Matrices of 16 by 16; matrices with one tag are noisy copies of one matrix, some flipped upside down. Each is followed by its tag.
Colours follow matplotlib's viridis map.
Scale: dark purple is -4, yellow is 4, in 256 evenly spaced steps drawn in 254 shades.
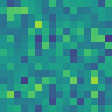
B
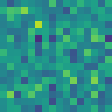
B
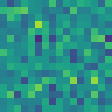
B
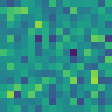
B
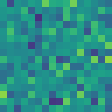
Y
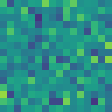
Y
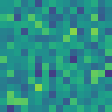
B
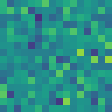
Y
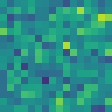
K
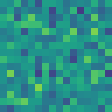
B
